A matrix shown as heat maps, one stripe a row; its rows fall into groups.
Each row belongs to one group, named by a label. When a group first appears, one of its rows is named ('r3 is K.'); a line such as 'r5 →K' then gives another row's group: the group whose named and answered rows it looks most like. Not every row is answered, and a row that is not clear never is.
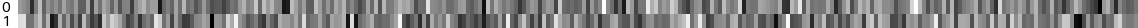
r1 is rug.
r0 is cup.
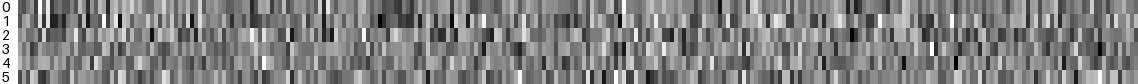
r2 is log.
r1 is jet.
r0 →jet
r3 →cup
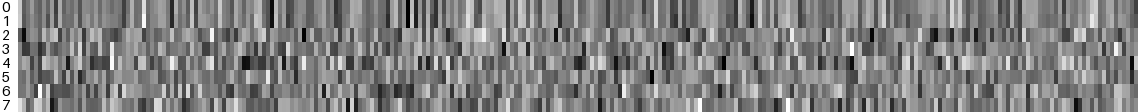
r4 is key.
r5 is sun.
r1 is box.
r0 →box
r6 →jet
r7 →rug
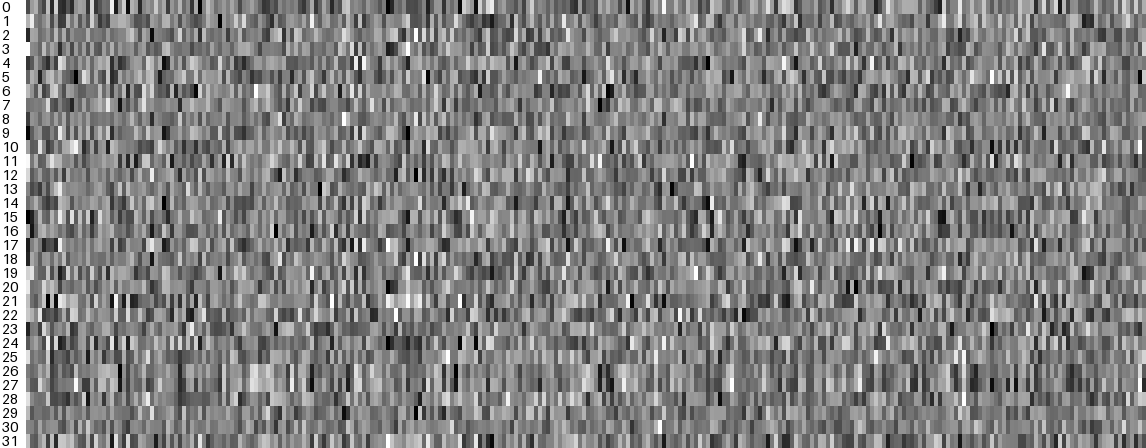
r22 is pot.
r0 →jet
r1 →rug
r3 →rug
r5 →key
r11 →cup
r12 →box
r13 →sun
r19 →rug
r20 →rug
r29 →box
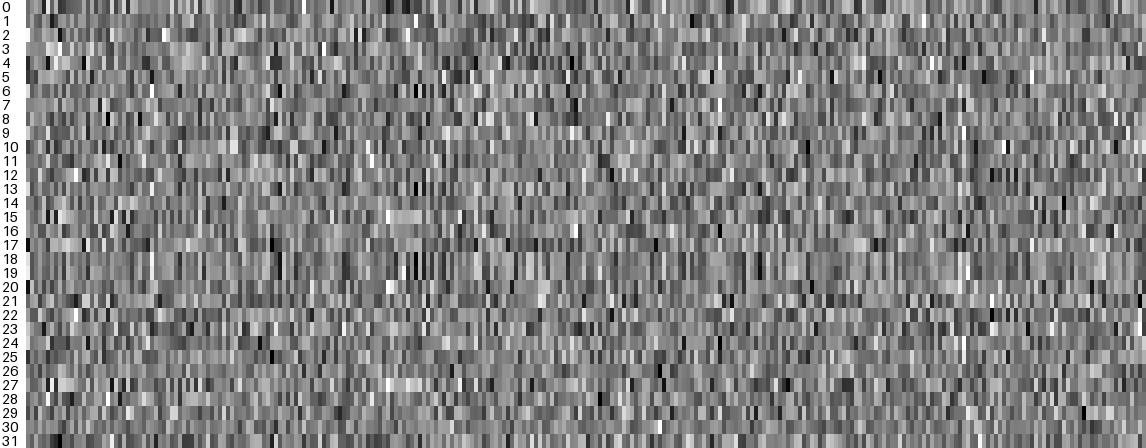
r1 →cup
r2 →rug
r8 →jet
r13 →box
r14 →sun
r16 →cup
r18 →box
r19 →box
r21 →key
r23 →pot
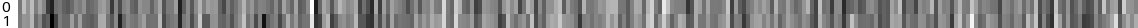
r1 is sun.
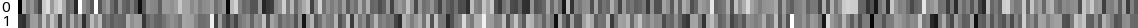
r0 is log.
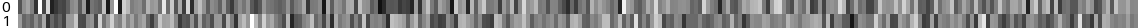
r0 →jet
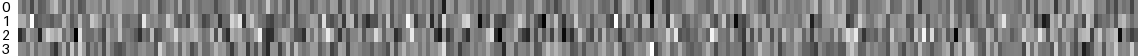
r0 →sun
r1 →pot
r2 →log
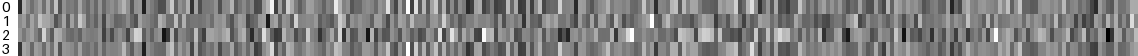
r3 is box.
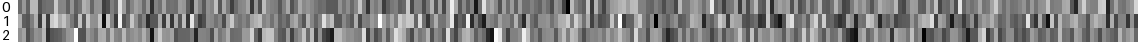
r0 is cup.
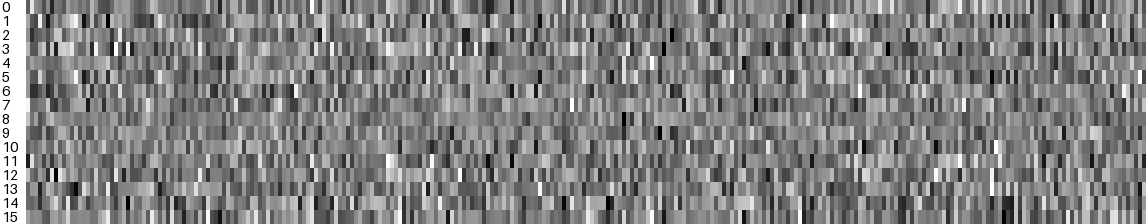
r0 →rug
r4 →pot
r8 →cup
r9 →sun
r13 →key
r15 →pot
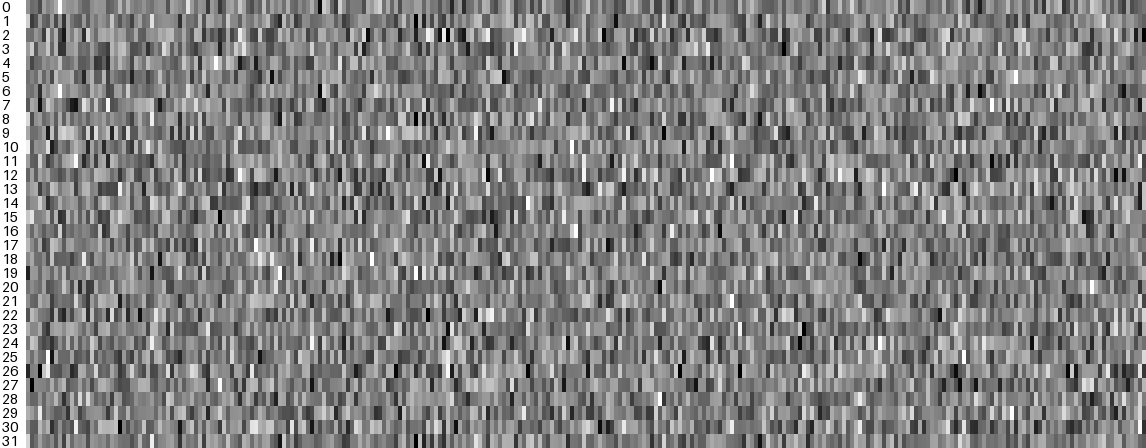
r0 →sun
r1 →box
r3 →rug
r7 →key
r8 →box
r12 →pot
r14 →pot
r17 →pot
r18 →log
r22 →jet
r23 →pot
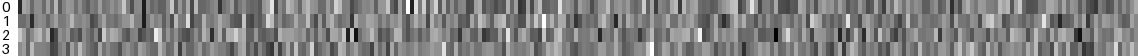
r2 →rug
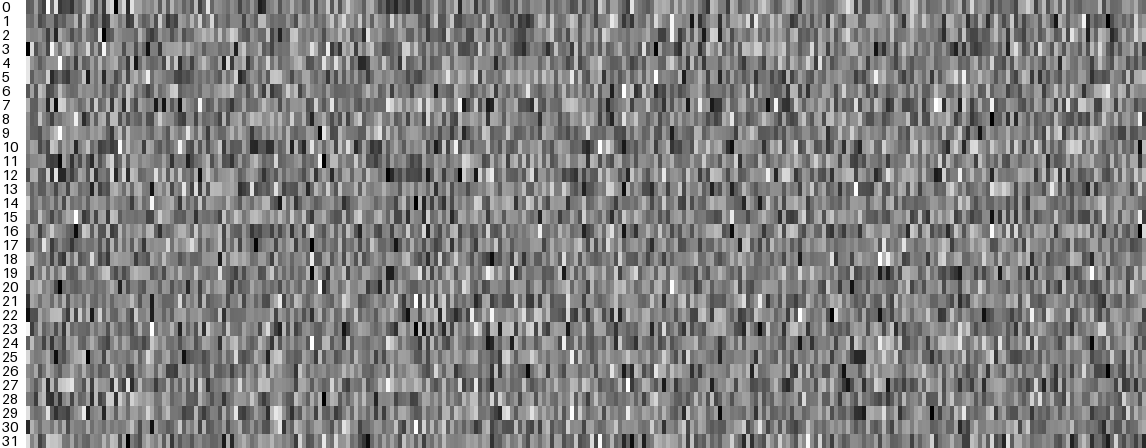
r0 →jet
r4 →cup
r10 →key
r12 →jet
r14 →box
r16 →key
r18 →rug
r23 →box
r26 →cup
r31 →cup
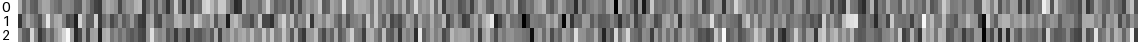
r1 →log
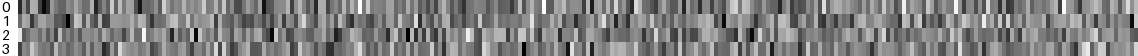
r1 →key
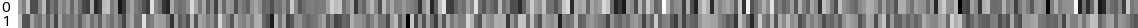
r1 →box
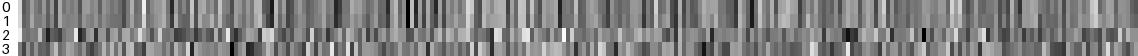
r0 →box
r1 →box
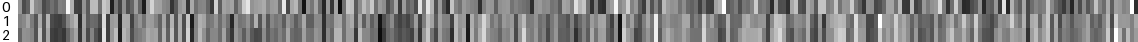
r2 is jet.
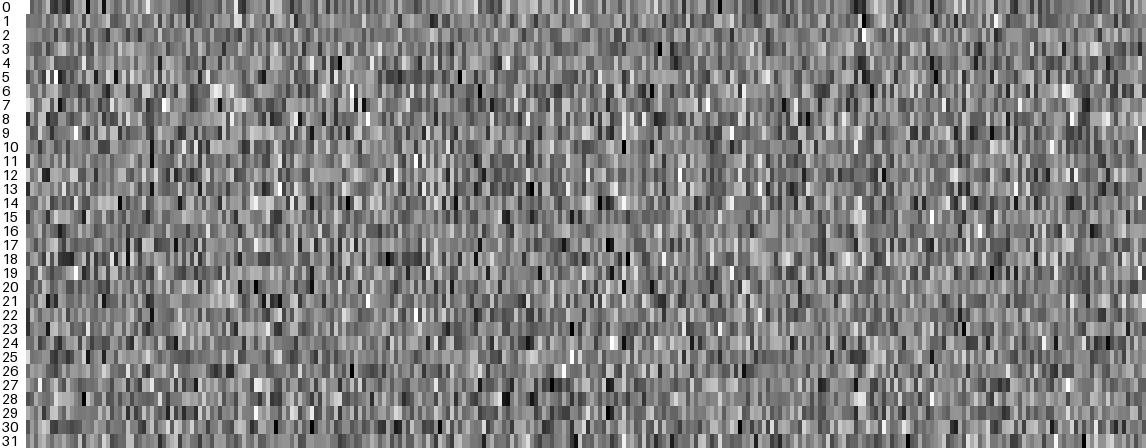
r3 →sun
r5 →jet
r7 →rug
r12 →pot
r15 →log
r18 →jet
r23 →log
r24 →cup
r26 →pot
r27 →pot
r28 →log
